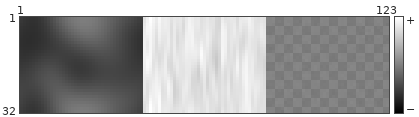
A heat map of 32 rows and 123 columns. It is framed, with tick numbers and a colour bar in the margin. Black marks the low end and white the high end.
The table splits into one row of 3 panels. Panel 1,1: low, smooth. Panel 1,2: very high, streaked downward, faint in contrast. Panel 1,3: middling, checkered, faint in contrast.
